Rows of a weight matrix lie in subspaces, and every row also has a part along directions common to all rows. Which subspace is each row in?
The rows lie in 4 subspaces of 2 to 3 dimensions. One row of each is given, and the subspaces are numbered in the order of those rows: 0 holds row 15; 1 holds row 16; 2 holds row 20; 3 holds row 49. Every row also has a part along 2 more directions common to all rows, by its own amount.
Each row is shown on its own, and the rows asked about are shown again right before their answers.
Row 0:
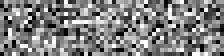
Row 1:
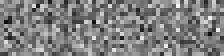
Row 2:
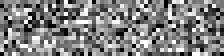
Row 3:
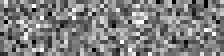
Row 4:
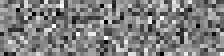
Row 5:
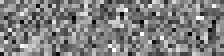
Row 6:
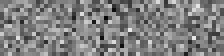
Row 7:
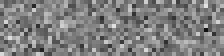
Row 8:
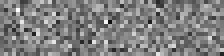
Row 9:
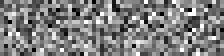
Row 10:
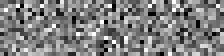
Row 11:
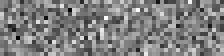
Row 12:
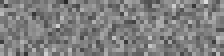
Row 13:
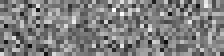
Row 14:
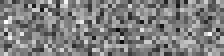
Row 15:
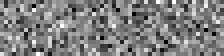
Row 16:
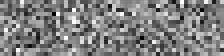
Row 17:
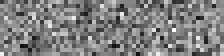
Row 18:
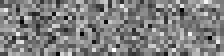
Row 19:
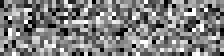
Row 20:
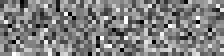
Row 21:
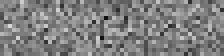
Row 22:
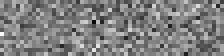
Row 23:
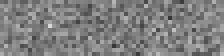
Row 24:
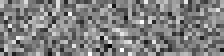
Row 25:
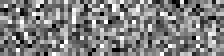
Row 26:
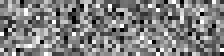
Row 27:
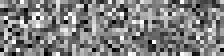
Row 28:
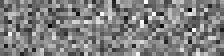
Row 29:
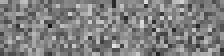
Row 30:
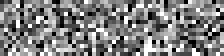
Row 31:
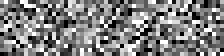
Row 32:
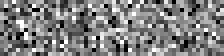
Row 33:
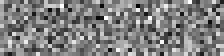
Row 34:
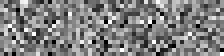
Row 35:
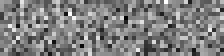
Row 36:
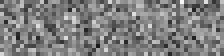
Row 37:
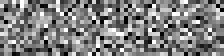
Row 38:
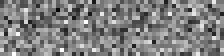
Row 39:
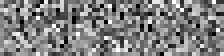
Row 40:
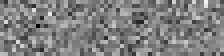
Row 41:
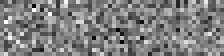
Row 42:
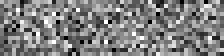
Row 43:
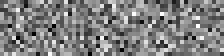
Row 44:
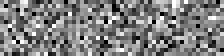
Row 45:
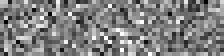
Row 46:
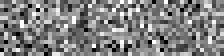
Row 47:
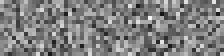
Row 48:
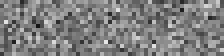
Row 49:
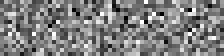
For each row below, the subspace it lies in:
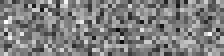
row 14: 0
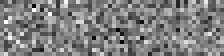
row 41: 0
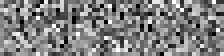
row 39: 2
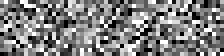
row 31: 0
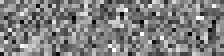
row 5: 3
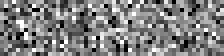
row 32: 0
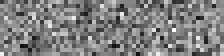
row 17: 3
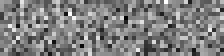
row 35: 2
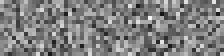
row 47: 2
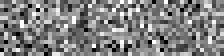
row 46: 0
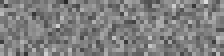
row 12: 1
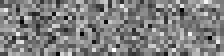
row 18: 1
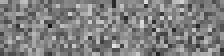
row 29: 3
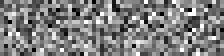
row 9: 3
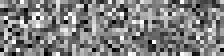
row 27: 1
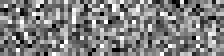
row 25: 1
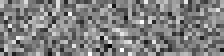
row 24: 0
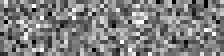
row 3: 0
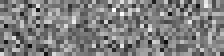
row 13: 0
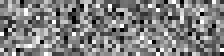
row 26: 1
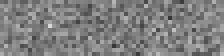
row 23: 3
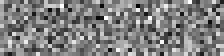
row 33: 2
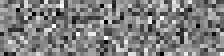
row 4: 2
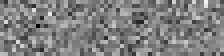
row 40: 0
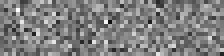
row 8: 1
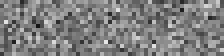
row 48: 1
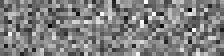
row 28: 3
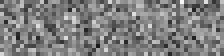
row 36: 1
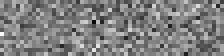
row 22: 2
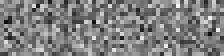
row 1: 0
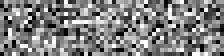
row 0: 3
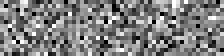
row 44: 1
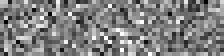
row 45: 0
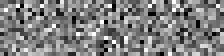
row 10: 2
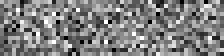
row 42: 1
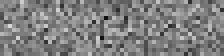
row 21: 2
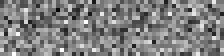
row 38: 3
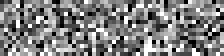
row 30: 2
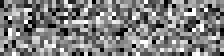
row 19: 3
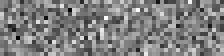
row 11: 2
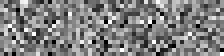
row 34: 1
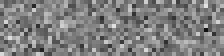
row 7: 0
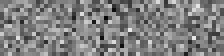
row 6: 2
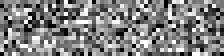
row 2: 3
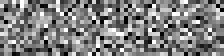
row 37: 2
